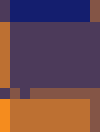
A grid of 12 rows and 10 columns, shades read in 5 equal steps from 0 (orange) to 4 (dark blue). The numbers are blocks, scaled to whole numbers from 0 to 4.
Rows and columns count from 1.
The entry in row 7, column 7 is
3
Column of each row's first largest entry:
2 2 2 2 2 2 2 2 1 10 10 10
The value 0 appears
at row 10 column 1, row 11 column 1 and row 12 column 1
